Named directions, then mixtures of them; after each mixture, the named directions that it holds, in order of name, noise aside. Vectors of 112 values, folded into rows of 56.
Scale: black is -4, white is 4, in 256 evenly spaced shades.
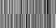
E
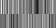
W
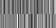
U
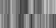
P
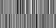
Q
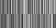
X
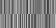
E, U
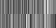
E, P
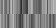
E, P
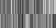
P, U, X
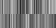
P, Q, W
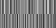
E, U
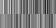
E, W, X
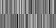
Q, U, W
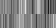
P, Q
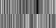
P, U, W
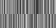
Q, U, W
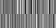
Q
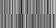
E, P, X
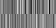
Q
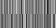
E, X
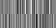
Q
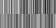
E, W, X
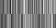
X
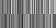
P, Q, X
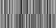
E, P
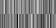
U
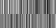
E, W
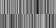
E, U, W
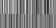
E, Q, W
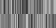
P, U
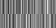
E
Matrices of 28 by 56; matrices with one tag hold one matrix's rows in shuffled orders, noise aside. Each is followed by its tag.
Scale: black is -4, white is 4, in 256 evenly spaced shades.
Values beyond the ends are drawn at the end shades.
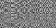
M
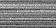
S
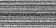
S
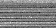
S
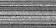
S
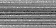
S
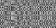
M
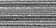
S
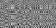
M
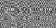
M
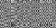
M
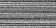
S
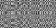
M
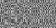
M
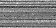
S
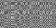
M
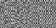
M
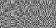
M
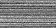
S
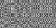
M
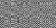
M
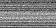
S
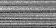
S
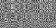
M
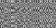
M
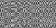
M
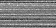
S
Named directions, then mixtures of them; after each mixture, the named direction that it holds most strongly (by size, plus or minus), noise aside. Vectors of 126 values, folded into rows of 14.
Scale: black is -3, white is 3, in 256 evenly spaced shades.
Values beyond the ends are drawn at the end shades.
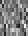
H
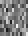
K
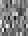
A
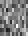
K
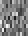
A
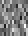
H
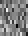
K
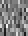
H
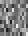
K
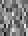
H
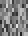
K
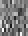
A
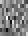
K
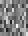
K
